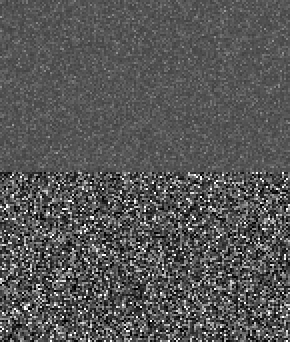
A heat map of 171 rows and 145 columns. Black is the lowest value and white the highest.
Seam: horizontal, 50% of the way down, the top part calmer. Odd rows or columns: none. Mirror symmetry: none. Grain: fine. Slope: none. Histogram: skewed, a long tail of high values.
